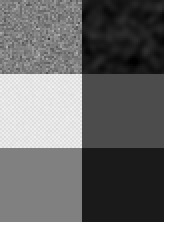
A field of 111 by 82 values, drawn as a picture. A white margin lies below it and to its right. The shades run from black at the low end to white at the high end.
It is made of 3 by 2 panels. Panel 1,1: middling, fine-grained. Panel 1,2: very low, blotchy, faint in contrast. Panel 2,1: very high, checkered, faint in contrast. Panel 2,2: low, flat. Panel 3,1: middling, flat. Panel 3,2: very low, flat.
